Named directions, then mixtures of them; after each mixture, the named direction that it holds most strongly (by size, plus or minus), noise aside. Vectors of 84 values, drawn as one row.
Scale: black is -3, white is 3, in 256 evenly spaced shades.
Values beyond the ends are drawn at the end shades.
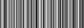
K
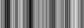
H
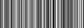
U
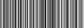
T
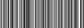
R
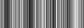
H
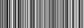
R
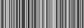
T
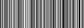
R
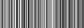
T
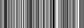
K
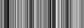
H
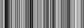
H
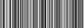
U
